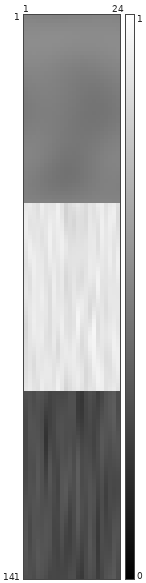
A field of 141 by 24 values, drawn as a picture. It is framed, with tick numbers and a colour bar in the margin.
It is made of 3 by 1 panels. Panel 1,1: middling, smooth, faint in contrast. Panel 2,1: very high, streaked downward, faint in contrast. Panel 3,1: low, streaked downward, faint in contrast.
